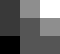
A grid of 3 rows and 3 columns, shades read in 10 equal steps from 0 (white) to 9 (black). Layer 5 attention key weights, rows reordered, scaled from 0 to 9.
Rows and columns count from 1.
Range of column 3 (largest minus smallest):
6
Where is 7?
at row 1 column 1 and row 2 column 1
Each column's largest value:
9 6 6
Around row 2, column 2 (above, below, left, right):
4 6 7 4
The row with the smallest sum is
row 1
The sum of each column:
23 16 10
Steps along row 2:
down down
